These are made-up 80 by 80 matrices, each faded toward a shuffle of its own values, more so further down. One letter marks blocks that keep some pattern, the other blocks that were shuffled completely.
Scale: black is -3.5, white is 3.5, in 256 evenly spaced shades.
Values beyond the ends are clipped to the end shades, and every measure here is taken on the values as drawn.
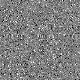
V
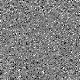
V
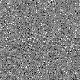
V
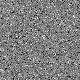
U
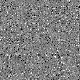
V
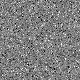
U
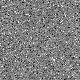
U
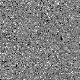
V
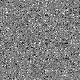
V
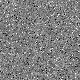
U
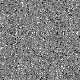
V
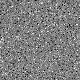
U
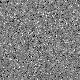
U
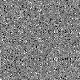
V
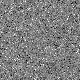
U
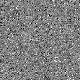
V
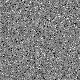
U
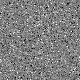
U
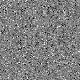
V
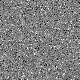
U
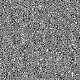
V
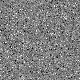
U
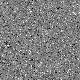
U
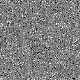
V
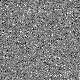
U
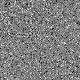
V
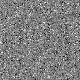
V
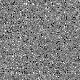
V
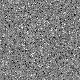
U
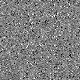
V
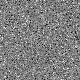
U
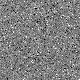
U
